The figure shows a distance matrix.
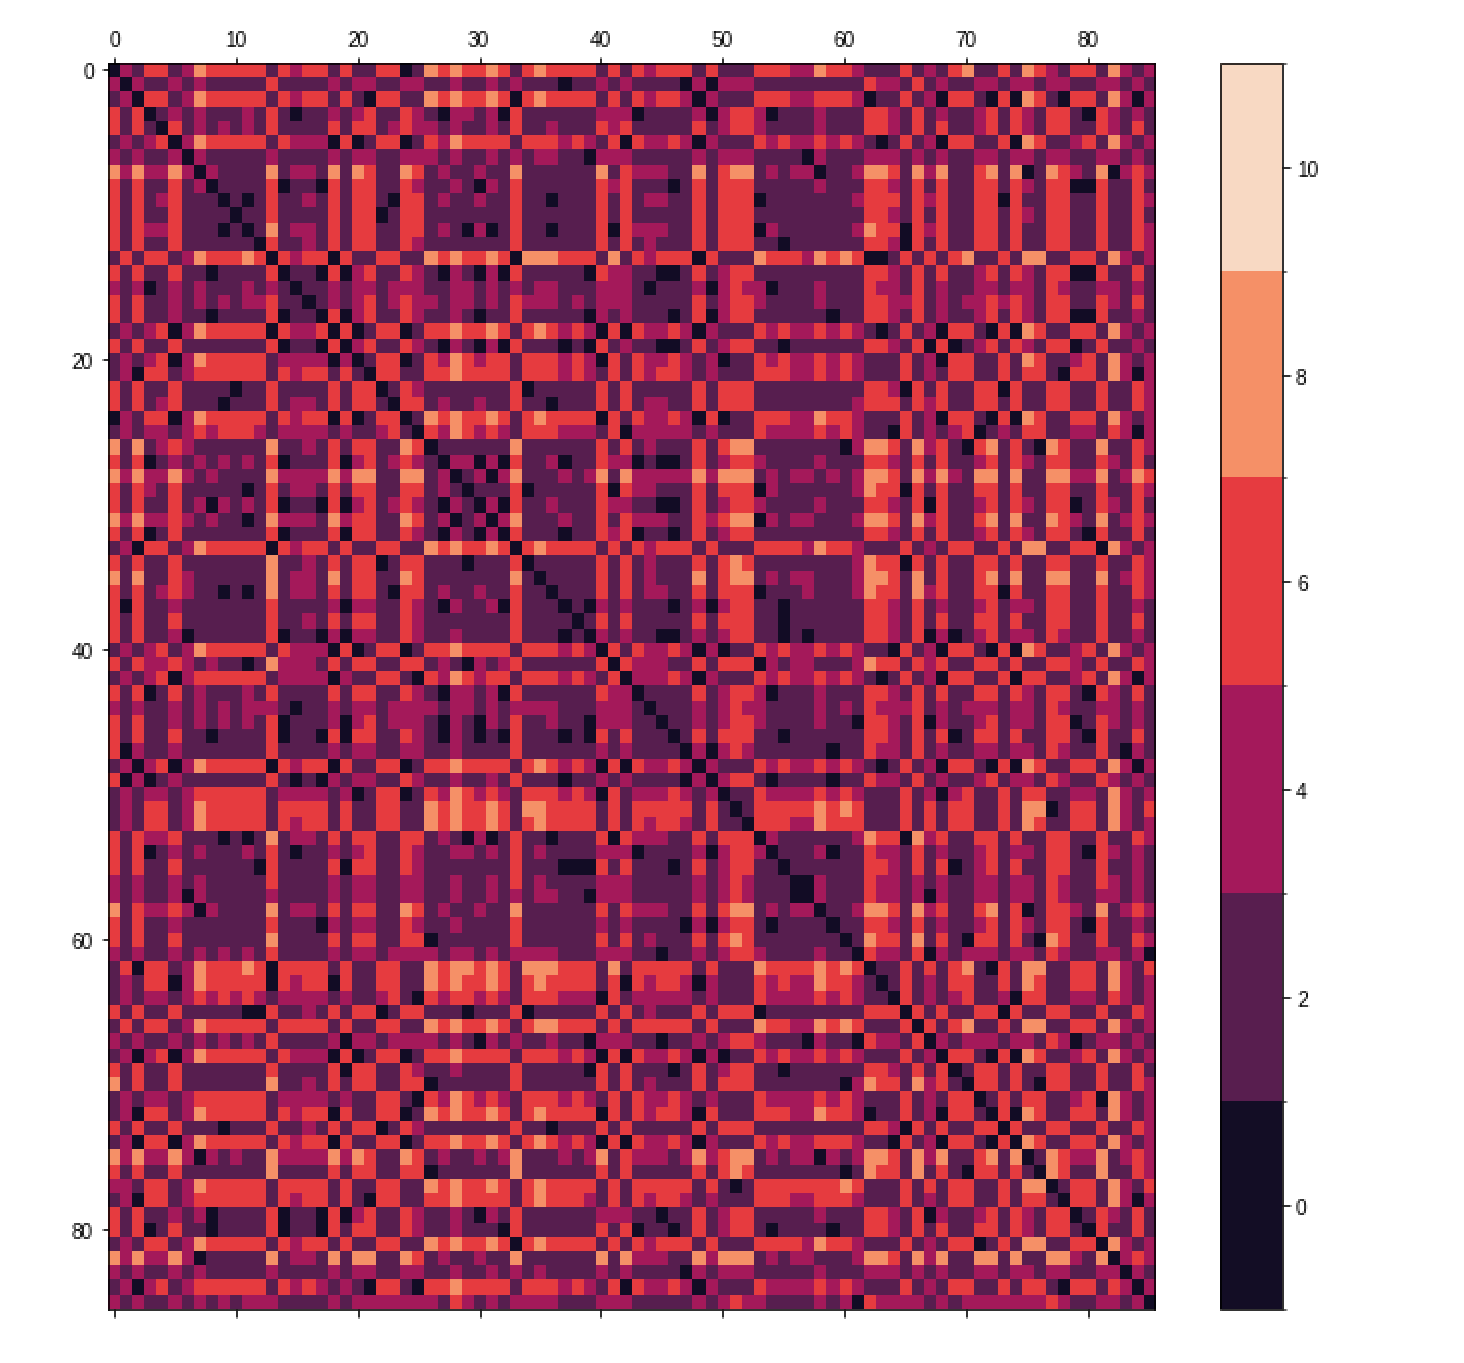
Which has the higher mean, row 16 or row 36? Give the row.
16
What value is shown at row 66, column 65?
6
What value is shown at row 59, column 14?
2
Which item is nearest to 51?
77
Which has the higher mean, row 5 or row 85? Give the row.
5
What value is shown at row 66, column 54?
6
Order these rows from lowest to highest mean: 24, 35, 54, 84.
54, 35, 84, 24
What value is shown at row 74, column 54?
4
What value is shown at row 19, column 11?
2
